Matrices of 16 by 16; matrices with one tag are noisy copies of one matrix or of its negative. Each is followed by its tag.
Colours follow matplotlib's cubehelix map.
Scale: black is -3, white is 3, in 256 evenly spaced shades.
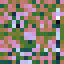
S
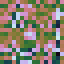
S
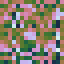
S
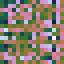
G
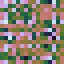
G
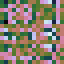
G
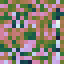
S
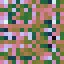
G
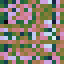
G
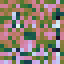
S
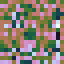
S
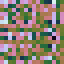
G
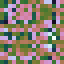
G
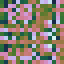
G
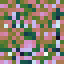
S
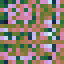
G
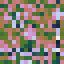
S
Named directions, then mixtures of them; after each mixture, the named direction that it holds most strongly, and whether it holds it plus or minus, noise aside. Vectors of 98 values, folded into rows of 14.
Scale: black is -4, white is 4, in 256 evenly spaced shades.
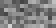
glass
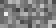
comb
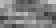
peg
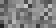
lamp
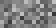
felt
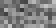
glass, plus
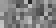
lamp, minus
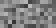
glass, minus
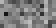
comb, minus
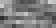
peg, plus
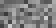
lamp, plus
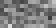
glass, plus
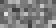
comb, plus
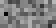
comb, minus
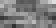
peg, plus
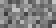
comb, minus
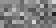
felt, plus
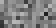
lamp, plus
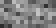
glass, minus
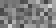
glass, plus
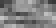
peg, minus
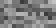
glass, plus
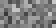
comb, minus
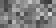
felt, plus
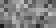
lamp, plus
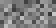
felt, minus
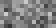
felt, plus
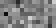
comb, minus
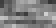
peg, minus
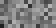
lamp, plus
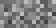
felt, plus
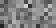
lamp, plus
